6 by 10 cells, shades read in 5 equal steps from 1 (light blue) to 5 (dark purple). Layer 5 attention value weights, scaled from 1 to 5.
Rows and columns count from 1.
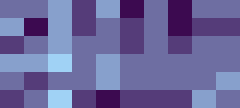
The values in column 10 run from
2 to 4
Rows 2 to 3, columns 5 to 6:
3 4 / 3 4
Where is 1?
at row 4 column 3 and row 6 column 3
